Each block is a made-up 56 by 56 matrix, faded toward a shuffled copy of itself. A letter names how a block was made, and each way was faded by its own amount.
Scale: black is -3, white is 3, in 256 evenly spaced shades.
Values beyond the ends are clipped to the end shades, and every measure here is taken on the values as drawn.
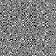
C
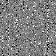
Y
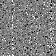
Y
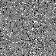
Y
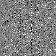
Y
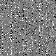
Y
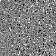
Y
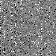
Y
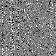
Y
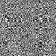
C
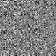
C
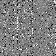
Y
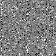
Y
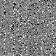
Y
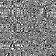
C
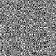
C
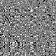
C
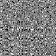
C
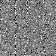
Y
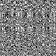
C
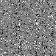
Y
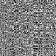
C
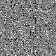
Y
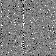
Y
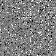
Y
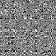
C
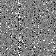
Y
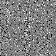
Y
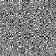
C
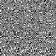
C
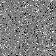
Y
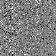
Y
